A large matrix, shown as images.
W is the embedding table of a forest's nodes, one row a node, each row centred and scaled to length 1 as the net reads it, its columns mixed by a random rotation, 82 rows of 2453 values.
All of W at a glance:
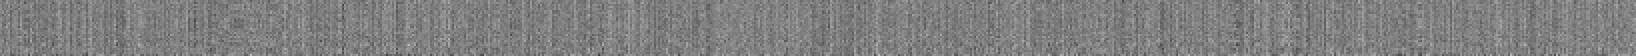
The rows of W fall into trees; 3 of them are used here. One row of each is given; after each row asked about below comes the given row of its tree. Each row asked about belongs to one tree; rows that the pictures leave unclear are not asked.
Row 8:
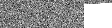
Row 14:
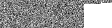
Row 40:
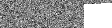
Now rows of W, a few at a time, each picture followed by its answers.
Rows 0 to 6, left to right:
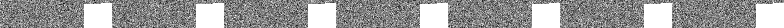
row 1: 40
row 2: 14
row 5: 40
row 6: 14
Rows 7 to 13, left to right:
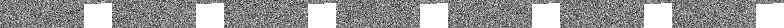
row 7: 14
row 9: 8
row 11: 14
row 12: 14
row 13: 8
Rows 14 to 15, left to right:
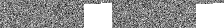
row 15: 8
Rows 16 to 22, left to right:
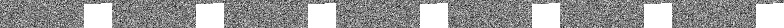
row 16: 40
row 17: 40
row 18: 40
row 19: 40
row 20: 8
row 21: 14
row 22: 14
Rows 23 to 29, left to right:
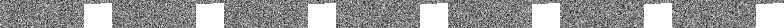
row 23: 40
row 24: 8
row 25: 40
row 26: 14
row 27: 8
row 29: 40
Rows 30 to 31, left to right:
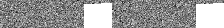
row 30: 40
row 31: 40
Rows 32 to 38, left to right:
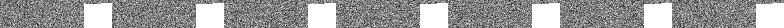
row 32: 8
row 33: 14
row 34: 40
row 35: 40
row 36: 40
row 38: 8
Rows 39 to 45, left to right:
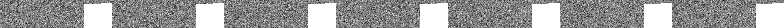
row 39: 40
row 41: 40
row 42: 40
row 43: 8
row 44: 8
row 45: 8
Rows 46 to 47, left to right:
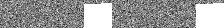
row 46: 14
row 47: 40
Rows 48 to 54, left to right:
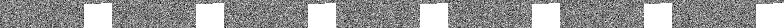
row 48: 14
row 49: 40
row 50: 14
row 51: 40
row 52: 40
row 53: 8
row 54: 14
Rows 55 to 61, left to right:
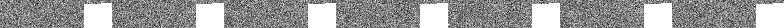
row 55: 14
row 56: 8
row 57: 8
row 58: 40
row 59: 40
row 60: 8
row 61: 8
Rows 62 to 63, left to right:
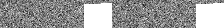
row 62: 8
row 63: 8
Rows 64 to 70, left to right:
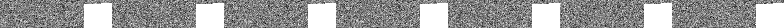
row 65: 40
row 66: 40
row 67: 40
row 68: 40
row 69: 14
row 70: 40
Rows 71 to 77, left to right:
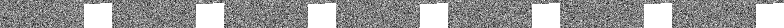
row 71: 8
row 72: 14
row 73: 14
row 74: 14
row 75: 14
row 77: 14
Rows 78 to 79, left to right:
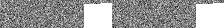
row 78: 14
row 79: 14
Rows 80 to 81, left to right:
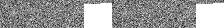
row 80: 8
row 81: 8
